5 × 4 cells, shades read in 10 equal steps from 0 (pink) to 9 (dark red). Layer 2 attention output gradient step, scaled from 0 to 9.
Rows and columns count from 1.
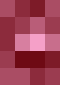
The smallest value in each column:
5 2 0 3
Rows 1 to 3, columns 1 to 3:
5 7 8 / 7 6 4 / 7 2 0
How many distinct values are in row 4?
3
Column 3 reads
8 4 0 9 7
